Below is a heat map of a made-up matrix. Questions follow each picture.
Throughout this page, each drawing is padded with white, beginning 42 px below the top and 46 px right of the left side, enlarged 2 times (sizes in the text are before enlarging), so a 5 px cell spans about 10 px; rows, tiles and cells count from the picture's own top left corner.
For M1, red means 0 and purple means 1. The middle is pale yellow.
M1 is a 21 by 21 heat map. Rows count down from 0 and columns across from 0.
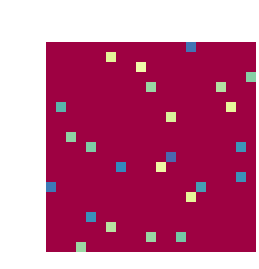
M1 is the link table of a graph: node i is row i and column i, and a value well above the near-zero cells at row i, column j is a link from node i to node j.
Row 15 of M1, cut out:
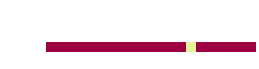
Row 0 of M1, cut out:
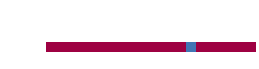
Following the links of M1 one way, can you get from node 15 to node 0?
yes
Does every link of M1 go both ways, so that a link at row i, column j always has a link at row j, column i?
yes
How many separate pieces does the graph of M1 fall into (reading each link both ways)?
9
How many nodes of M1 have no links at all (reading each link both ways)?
3
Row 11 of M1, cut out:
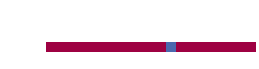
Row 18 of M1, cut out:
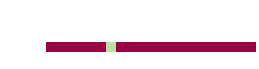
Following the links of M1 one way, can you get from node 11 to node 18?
no
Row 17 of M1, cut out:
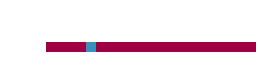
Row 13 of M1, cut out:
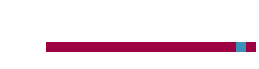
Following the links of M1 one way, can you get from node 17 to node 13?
yes
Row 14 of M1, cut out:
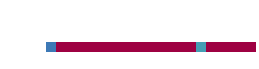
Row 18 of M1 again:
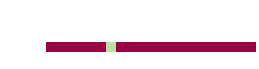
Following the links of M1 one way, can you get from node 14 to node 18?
no
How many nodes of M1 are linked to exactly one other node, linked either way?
12
